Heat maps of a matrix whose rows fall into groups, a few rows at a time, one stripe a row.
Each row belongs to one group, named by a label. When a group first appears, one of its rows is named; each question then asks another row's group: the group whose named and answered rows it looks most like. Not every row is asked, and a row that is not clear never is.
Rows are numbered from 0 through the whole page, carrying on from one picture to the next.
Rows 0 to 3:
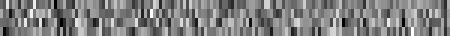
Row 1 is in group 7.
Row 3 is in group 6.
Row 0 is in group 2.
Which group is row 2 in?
6
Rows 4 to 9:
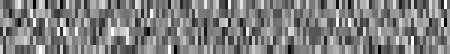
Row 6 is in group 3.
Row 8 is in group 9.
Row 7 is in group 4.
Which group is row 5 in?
7
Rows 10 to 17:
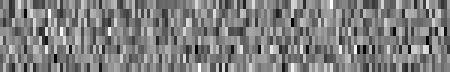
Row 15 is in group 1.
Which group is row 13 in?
3
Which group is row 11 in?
7
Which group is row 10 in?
9
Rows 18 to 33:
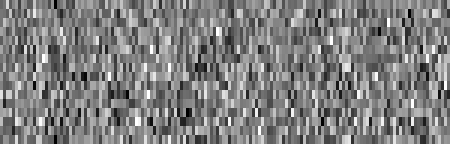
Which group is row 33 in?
2
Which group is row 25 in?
2
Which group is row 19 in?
1
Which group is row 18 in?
2
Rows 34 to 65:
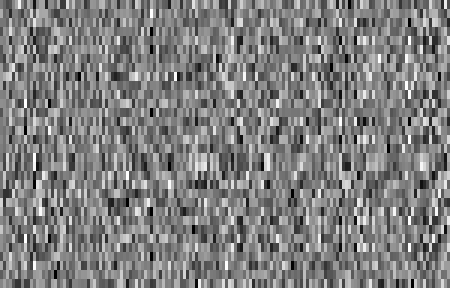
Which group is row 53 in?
4
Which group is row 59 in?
3
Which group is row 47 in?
1
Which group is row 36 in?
1
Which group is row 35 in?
7
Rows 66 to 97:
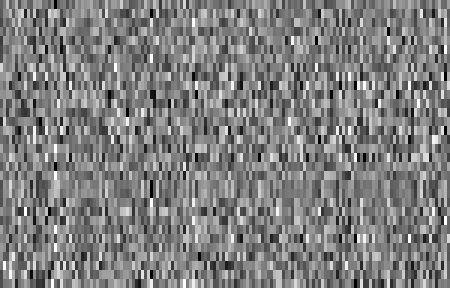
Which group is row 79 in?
4
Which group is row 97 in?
3
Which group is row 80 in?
3
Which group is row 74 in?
3
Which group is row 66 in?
2
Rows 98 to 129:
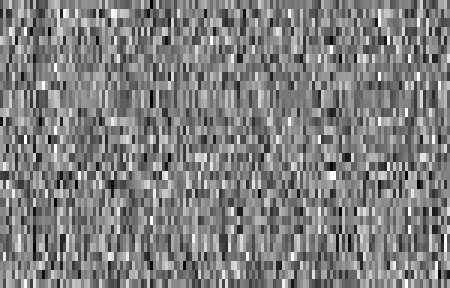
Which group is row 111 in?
4
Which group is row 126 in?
4
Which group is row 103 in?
9
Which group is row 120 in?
2
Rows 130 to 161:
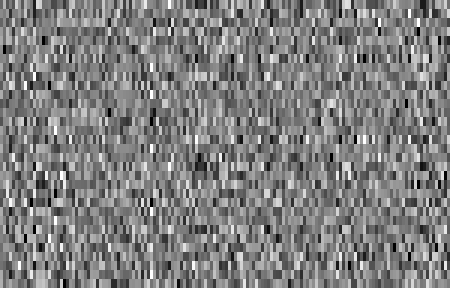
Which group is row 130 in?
2
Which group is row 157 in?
3
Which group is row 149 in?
3
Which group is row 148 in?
2
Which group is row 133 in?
9
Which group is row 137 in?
7
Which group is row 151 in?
2
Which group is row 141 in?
6
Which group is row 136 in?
1
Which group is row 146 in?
7
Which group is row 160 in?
7
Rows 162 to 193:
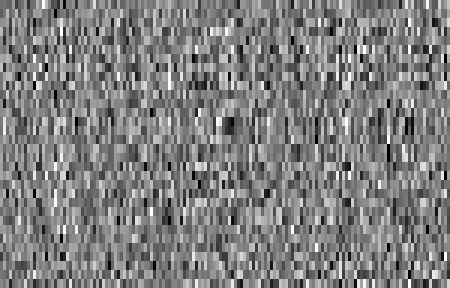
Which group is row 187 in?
4
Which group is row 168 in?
3
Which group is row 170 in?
3
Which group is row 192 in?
1
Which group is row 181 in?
3
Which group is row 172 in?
2
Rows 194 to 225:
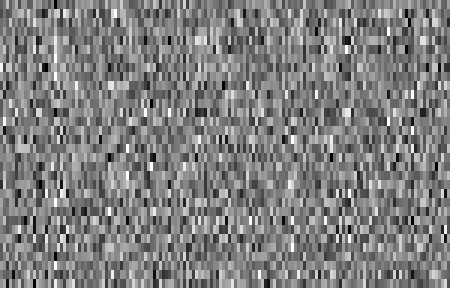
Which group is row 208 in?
6
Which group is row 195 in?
4
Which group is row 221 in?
4
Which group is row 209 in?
9
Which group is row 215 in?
3
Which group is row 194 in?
2
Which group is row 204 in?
6
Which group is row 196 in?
1
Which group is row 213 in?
4
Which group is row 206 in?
2
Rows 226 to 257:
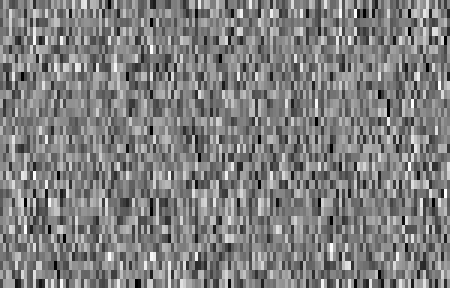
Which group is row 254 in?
9
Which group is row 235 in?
4
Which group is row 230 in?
3
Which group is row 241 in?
1
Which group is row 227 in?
1
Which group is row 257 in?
3
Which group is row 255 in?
2
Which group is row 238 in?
6
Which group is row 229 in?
1
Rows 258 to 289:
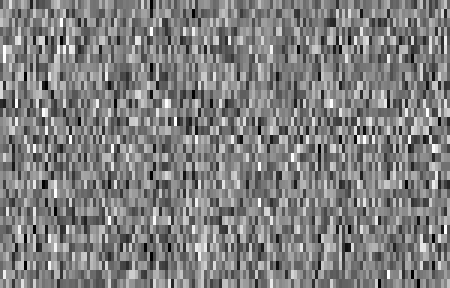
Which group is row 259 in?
3
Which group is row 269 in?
6
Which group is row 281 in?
2
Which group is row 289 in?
9
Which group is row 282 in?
9
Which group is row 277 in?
3
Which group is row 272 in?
1
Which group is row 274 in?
1
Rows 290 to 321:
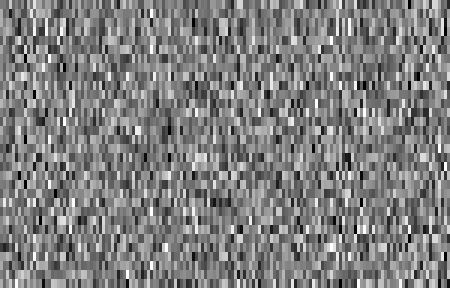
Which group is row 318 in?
3
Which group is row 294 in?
9
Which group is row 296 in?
7
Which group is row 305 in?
7
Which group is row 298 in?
9
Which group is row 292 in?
3
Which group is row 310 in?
7
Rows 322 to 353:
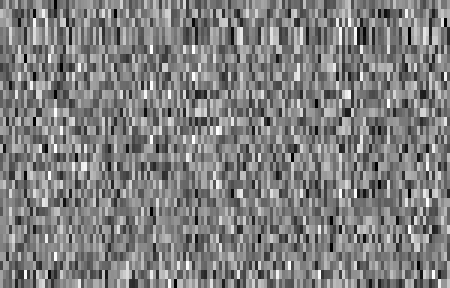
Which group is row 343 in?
1
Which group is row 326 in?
1
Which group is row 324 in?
3
